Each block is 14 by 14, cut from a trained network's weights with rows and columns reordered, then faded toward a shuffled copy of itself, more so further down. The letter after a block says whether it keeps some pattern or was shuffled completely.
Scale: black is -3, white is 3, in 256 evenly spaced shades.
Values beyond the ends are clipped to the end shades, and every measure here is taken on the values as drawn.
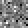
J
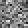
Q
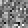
J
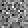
J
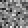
J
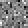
J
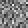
Q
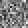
J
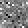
J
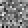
J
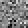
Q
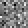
Q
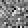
J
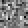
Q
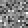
J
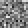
J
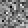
J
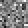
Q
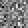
J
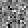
J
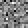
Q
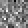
J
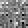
Q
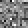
Q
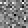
J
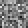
Q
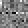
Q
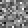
J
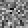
Q
